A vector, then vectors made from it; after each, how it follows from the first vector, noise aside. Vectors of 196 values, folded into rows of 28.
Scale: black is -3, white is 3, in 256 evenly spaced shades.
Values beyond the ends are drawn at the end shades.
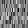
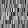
copied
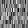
copied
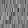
shrunk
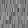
shrunk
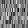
copied
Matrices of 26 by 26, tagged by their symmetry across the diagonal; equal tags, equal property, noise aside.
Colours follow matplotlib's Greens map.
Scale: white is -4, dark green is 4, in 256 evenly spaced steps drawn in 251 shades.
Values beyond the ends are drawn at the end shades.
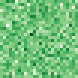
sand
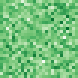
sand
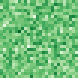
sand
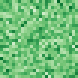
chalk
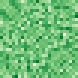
chalk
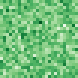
sand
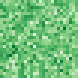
sand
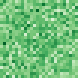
chalk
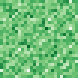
chalk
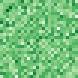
chalk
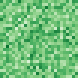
chalk
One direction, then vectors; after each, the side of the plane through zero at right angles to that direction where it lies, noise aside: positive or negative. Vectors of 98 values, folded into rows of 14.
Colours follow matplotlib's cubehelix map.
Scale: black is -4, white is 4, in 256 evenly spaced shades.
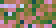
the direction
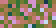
negative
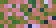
positive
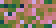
negative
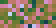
positive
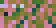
positive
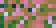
negative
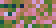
negative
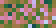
negative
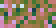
positive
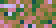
positive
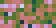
positive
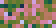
negative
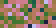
positive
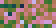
negative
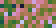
negative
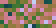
negative
